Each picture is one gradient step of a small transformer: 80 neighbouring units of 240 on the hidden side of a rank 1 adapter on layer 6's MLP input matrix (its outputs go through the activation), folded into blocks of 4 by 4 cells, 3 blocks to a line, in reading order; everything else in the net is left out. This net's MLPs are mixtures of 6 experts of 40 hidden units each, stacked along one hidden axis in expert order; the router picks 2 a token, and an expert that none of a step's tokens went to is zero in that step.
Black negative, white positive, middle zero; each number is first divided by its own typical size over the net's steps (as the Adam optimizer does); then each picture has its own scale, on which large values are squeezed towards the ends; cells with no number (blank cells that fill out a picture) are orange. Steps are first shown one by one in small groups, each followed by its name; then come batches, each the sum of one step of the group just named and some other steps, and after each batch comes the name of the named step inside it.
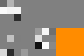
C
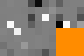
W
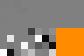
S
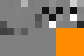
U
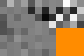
U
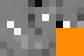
W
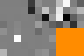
C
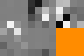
W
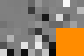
S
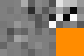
U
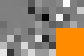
S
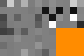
U
